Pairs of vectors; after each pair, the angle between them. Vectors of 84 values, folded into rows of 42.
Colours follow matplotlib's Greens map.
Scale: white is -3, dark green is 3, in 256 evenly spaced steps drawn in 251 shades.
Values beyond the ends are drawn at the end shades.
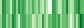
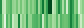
nearly opposite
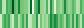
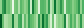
nearly opposite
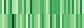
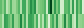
partly aligned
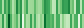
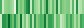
partly aligned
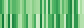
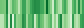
partly opposed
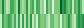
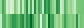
orthogonal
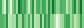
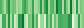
orthogonal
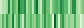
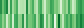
nearly opposite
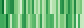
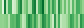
partly opposed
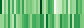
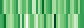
orthogonal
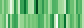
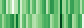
orthogonal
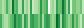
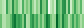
nearly parallel
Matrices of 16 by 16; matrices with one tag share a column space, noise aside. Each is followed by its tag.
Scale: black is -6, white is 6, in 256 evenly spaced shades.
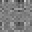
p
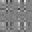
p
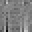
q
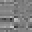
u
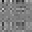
p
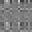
p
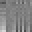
q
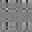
p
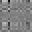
p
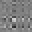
u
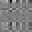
p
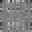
p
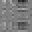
p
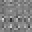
u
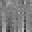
q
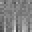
q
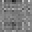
p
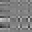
u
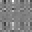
p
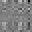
p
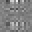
p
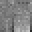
q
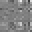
p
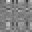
p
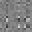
u
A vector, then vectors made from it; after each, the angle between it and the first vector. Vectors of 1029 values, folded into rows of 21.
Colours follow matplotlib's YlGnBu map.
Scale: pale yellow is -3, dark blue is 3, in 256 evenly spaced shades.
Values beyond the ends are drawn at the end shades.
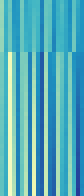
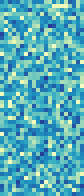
orthogonal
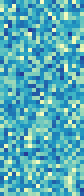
orthogonal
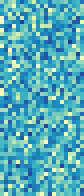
orthogonal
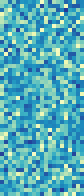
orthogonal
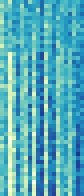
nearly parallel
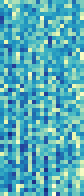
partly opposed
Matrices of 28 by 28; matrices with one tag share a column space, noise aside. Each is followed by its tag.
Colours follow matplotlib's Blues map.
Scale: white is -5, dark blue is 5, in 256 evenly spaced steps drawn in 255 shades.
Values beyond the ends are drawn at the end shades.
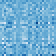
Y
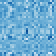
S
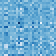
Y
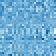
S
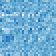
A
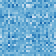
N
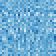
A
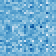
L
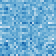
Y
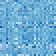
Y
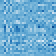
L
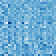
Y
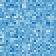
N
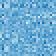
N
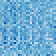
Y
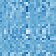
S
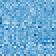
Y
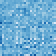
Y
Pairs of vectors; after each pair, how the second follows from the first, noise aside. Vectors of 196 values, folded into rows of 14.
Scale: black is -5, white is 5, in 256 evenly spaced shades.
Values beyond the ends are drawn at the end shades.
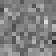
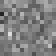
reversed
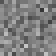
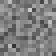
reversed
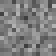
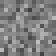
reversed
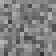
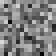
scaled up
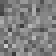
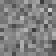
reversed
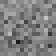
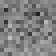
reversed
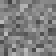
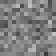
reversed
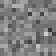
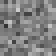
reversed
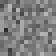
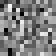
scaled up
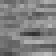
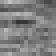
reversed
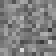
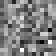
scaled up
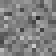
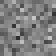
reversed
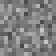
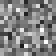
scaled up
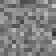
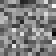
scaled up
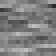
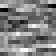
scaled up
